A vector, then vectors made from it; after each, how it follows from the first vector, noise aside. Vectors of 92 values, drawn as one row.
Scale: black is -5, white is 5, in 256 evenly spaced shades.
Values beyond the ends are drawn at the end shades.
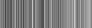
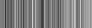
copied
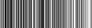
scaled up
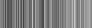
copied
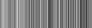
reversed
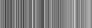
copied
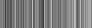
copied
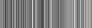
copied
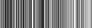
scaled up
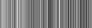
reversed
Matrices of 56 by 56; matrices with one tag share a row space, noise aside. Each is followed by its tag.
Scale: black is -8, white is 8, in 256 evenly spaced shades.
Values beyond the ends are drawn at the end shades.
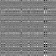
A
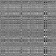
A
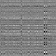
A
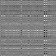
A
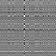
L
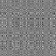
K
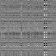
A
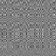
K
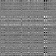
A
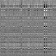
A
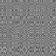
K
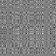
K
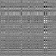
A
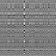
L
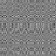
K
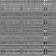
A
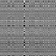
L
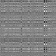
A
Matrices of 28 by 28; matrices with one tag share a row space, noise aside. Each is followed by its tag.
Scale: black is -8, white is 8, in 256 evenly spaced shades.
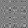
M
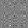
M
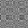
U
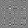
M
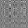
M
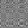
U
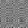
U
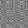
U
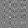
M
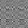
U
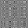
M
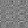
U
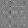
M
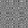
U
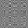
M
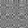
U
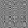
M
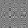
M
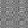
U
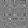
M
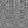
U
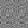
U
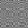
U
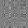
M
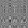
M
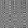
M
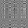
M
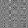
M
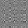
M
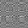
U
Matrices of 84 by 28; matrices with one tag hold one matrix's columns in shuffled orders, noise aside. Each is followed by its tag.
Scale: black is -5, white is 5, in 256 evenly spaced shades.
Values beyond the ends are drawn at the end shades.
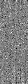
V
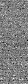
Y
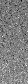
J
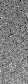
J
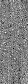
V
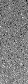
J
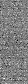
Y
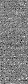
Y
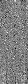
V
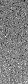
J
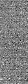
Y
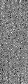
V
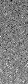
J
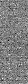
Y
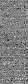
Y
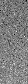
J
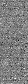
Y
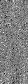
V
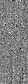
V
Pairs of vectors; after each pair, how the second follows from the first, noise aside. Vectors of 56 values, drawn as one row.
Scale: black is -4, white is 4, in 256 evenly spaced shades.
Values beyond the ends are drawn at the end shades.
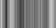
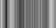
copied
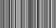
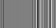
partly zeroed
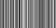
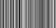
copied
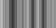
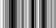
scaled up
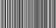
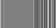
partly zeroed
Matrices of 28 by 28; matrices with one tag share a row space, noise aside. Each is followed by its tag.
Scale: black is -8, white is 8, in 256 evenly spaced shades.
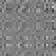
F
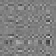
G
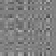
G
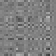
G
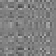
G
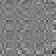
F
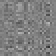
G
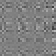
F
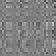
F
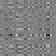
G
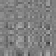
G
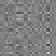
G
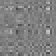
G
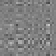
G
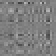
G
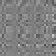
F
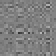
G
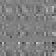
F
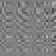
F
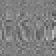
F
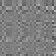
F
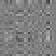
G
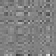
G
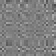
F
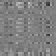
G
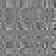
F
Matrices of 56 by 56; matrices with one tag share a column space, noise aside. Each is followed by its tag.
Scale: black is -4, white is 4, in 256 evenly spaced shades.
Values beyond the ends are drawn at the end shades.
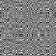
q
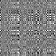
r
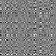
q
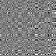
q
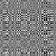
r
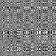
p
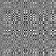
r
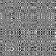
p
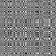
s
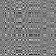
q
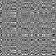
q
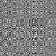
s
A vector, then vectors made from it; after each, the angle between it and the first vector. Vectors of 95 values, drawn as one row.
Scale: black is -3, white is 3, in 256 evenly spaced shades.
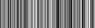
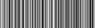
orthogonal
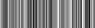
nearly opposite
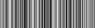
orthogonal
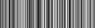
orthogonal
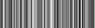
partly aligned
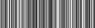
nearly opposite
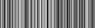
partly aligned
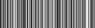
partly aligned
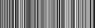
orthogonal
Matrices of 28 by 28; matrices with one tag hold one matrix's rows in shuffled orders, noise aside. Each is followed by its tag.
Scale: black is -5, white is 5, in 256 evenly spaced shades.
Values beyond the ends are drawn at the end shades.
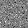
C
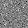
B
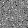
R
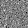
B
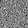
B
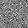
C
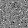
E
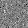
B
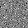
B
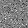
C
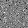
B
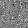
E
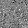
E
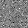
E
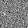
B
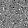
E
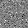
C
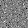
B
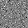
B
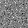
C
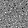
C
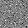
C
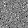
B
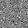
E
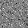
R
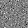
B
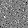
B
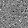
E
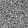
C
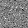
C
